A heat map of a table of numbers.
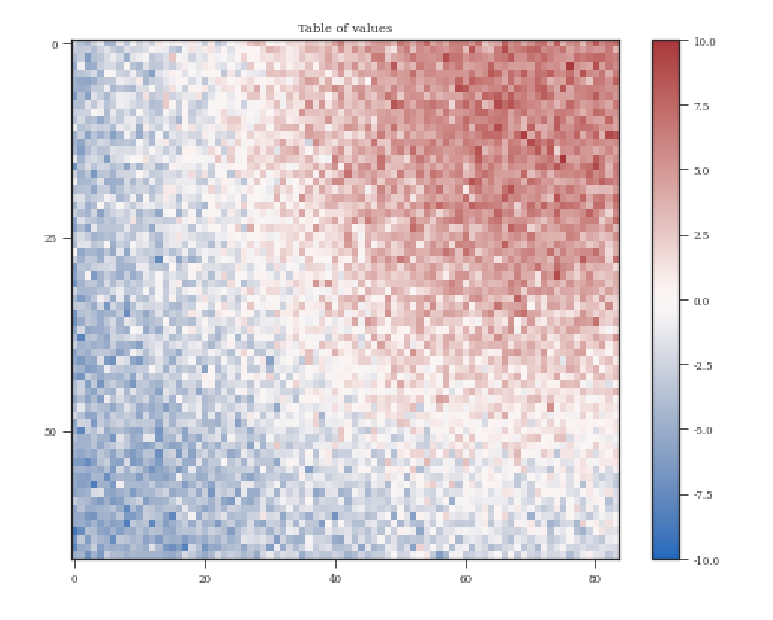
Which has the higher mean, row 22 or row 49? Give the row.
22
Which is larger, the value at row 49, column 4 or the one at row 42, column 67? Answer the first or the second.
the second
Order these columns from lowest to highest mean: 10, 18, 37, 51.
10, 18, 37, 51
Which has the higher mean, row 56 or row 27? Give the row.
27
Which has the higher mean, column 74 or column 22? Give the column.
74
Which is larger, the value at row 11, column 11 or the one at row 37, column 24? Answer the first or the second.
the first
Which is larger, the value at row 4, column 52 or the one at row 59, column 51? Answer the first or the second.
the first
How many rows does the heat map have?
67
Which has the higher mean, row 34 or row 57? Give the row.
34
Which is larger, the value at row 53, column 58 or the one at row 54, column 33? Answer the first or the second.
the second
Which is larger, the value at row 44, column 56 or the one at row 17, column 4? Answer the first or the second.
the first
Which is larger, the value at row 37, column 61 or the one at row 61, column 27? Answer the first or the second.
the first
